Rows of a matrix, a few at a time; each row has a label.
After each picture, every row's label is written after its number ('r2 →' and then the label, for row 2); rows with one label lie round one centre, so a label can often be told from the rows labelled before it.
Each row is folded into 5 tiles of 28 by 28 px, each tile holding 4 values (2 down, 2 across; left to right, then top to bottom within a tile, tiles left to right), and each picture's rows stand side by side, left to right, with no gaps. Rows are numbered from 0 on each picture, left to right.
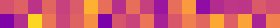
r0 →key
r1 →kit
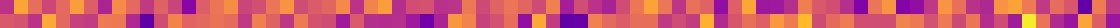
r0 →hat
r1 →key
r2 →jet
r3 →key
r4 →key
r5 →kit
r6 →kit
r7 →hat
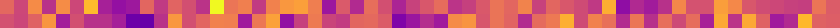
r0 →jet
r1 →key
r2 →jet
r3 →key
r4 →kit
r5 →hat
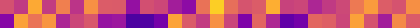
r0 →jet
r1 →key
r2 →key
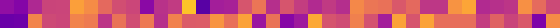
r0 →key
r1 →kit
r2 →key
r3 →kit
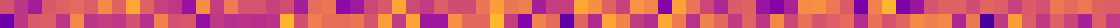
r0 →key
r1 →jet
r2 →kit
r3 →key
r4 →hat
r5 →kit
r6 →kit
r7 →key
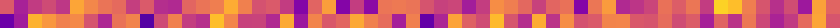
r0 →key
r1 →key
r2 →kit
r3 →key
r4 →kit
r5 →hat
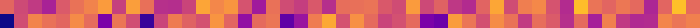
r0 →key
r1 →key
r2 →key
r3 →key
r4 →hat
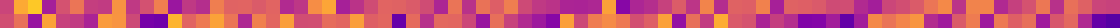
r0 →hat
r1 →key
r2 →kit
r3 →jet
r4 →kit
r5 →jet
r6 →key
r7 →jet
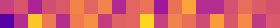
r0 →key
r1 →kit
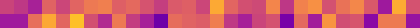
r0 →key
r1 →key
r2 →hat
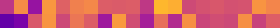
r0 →key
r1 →hat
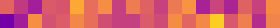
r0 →key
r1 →kit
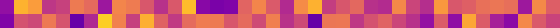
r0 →hat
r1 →kit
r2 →hat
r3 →hat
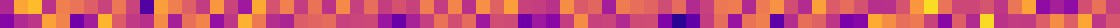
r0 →hat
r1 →hat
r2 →jet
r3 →jet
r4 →jet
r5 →hat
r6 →key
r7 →kit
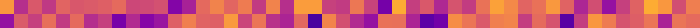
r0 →jet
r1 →key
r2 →hat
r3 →key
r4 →key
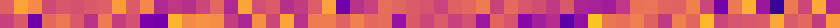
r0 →hat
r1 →key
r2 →kit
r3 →jet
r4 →key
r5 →kit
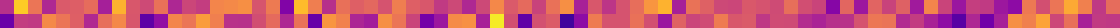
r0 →hat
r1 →key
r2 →hat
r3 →key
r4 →key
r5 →jet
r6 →jet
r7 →key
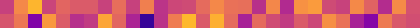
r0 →hat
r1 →key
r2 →hat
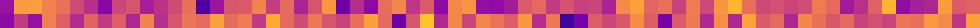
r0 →hat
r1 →kit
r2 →kit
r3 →kit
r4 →key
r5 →hat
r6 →kit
